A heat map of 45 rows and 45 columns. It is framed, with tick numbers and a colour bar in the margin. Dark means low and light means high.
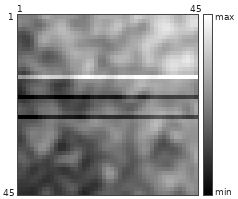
The values follow a bell shape. The top right is the ninth with the highest average. Rows 16, 21 and 26 differ from the rows beside them. On average the colour sits 50% of the way up the scale. Values rise toward the top right.
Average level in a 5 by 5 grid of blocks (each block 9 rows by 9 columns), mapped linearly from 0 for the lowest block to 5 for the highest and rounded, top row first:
2 3 3 4 5 | 2 3 3 4 5 | 0 0 1 2 2 | 2 1 2 2 2 | 0 0 1 2 3
